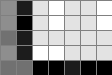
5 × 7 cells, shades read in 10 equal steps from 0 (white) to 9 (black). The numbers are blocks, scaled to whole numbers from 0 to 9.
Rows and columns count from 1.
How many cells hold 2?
0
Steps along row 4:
up down same up same same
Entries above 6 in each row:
1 1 1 1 5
